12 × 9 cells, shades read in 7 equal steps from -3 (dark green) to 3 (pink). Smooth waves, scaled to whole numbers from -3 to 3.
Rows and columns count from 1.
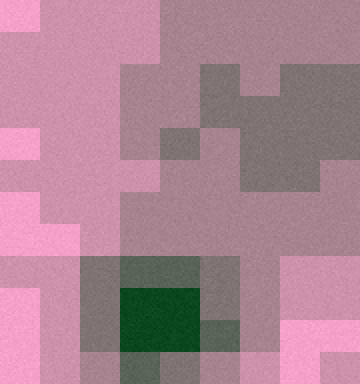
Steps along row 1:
down same same down same same same same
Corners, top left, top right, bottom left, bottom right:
3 1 3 2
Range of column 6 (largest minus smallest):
2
